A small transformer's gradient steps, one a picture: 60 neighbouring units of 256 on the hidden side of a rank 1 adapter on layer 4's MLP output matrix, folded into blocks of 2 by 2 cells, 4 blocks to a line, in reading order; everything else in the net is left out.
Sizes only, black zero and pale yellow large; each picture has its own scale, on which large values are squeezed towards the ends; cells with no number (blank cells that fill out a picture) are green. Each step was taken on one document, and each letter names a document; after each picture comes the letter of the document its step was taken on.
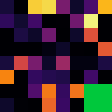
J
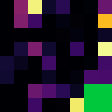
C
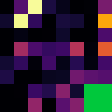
C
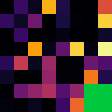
C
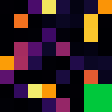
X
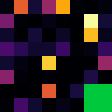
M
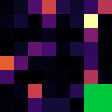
X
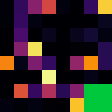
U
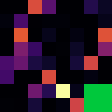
U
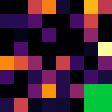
J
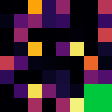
C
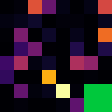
U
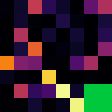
U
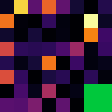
M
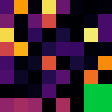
M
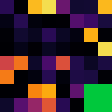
J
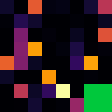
U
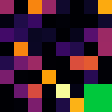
U
